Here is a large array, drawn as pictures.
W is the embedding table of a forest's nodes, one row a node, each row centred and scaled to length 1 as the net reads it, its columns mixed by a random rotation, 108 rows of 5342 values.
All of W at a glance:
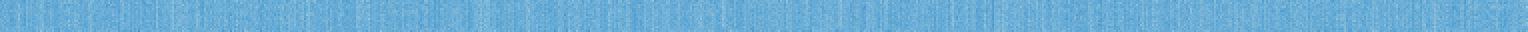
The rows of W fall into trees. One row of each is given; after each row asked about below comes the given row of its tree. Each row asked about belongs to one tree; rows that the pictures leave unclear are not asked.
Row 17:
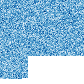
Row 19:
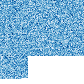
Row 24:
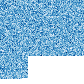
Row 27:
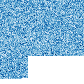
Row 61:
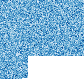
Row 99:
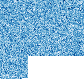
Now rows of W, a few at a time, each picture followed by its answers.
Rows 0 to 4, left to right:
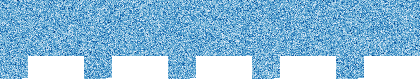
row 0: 99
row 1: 27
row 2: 99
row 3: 24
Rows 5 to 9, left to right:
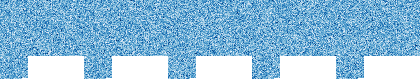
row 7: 17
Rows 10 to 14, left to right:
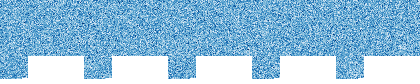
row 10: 27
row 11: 19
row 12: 27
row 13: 61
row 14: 24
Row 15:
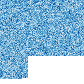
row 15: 17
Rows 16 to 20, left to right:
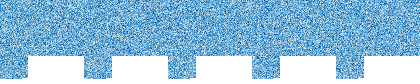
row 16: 61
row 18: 24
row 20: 24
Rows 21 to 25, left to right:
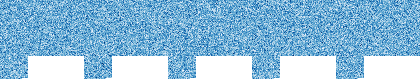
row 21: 24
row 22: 27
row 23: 24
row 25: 19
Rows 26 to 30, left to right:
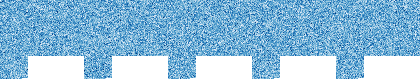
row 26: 24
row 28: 61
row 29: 24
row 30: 61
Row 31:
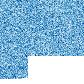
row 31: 27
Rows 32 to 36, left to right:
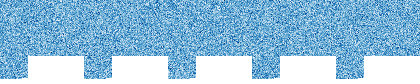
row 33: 19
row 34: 24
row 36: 61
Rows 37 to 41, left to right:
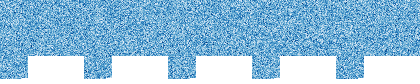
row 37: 19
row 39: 61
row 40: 99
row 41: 61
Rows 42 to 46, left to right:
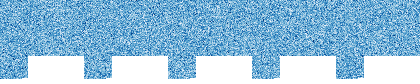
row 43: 17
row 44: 24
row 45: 99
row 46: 27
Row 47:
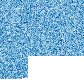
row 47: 27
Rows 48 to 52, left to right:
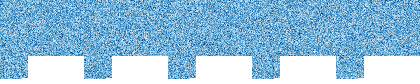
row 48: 61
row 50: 61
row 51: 17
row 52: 19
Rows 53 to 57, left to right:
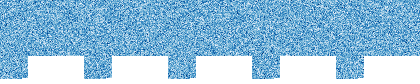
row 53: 17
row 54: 27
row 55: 17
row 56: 61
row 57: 24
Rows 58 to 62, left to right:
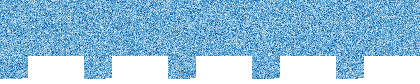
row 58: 27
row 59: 24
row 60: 17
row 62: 24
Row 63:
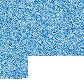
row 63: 17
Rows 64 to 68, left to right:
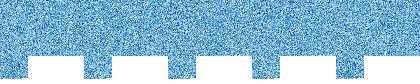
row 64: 27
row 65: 24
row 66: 24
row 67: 24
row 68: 27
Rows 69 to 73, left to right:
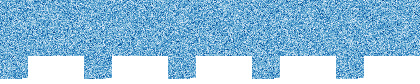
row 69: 17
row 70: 61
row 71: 27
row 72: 17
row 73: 27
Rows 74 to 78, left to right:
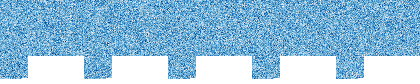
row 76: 17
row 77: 19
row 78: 24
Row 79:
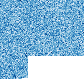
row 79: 27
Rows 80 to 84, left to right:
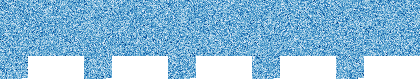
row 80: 24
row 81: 61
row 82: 27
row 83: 19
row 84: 17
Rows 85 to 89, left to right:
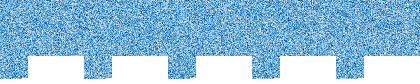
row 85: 27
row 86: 24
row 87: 27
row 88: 27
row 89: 27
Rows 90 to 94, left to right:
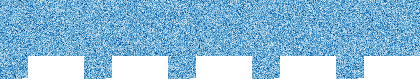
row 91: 61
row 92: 19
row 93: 61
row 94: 27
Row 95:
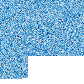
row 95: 17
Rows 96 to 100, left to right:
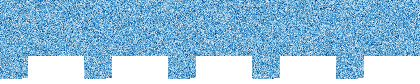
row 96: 17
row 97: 24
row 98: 17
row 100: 61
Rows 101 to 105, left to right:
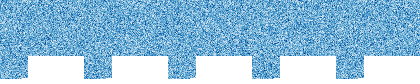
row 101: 61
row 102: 27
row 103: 99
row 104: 27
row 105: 61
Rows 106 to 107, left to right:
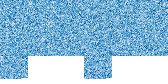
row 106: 19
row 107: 17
